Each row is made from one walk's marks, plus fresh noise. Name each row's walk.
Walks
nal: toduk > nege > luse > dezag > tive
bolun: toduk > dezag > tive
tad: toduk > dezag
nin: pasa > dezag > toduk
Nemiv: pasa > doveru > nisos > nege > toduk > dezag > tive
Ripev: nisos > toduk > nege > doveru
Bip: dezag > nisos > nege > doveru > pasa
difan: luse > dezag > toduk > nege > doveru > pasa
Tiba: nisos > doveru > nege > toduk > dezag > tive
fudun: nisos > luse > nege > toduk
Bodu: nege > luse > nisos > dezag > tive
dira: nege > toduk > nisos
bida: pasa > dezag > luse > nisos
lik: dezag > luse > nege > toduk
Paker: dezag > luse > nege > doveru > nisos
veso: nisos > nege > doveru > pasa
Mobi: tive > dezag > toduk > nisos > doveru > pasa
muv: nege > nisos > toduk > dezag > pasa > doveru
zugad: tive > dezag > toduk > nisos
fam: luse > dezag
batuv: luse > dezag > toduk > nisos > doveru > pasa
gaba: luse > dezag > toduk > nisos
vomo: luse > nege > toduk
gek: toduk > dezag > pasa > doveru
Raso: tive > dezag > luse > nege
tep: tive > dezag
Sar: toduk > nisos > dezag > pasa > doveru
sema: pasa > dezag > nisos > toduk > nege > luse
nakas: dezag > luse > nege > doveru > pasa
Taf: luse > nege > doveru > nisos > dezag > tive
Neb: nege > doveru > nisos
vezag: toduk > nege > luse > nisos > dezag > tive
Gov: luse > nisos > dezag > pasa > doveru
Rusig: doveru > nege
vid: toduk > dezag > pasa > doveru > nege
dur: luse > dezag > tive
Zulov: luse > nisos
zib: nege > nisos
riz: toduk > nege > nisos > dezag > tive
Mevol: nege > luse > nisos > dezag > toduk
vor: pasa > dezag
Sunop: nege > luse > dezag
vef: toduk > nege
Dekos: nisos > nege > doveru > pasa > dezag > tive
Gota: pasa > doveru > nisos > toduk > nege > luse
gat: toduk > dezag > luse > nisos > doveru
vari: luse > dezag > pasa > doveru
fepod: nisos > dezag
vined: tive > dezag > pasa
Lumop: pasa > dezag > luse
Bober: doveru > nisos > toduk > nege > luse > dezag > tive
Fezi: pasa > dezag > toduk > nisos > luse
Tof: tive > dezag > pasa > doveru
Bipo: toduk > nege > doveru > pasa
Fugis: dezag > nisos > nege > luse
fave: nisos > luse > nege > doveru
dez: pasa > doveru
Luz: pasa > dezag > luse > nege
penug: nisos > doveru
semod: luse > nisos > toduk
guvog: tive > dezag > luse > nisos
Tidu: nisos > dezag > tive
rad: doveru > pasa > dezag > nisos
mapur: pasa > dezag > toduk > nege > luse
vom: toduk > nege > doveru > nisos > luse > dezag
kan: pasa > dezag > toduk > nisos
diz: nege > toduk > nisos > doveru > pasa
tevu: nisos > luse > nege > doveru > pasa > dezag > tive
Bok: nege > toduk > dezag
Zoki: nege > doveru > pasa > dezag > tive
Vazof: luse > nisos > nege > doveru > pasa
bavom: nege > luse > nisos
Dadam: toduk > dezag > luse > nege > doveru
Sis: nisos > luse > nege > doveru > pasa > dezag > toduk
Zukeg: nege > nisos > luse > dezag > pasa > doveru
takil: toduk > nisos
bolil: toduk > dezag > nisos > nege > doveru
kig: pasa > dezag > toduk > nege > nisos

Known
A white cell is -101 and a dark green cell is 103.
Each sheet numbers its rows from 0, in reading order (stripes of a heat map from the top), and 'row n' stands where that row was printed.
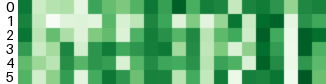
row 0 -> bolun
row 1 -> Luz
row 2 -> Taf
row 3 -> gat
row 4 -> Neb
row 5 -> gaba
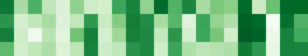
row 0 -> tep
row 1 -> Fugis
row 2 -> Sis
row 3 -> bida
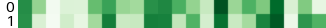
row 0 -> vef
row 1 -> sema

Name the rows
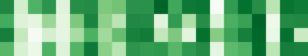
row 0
zugad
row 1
Fezi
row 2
lik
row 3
kan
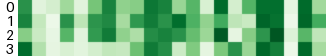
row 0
Mevol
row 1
bolil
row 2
dira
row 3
Sunop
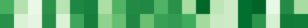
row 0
Ripev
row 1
Sar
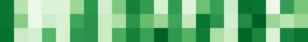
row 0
difan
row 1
Bipo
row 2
Tiba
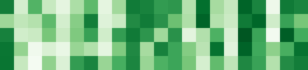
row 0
Bodu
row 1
zib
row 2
Paker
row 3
Zoki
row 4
gek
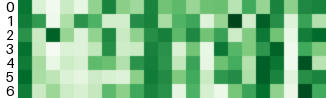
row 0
nin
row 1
Rusig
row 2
guvog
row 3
mapur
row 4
Dadam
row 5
Raso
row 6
fam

